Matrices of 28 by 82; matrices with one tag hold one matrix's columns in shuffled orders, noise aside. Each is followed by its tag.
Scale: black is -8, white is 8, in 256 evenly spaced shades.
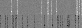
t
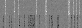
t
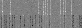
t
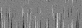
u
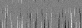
u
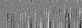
u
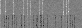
t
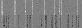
t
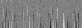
u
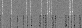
t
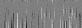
u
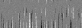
u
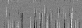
u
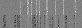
t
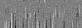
u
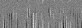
u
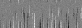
u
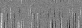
u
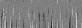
u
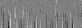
u
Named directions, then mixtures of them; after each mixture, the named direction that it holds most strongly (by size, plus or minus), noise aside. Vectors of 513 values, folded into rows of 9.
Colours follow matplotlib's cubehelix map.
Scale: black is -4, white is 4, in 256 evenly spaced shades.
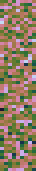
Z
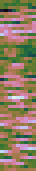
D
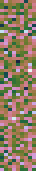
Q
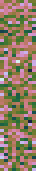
Q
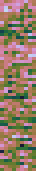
D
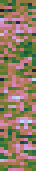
D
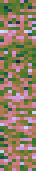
Q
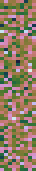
Q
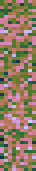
Q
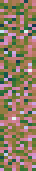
Q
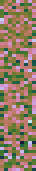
Z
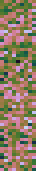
Q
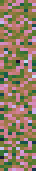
Z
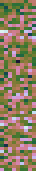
Q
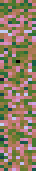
Q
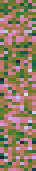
Q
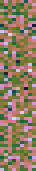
Q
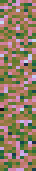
Z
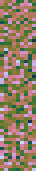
Z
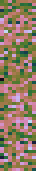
Z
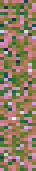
Q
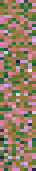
Q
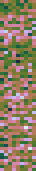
Q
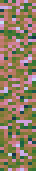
Z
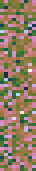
Q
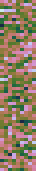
Z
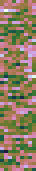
D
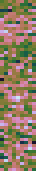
D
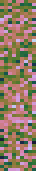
Z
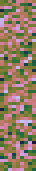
Z
